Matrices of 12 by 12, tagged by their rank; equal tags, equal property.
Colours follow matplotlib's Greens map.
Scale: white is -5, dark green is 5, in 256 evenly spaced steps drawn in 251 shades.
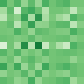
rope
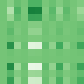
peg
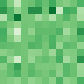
rope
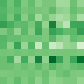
rope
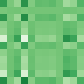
peg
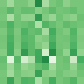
rope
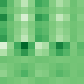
peg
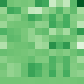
rope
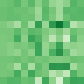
rope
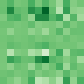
rope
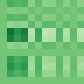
peg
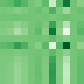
peg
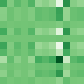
peg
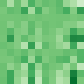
rope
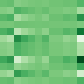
peg
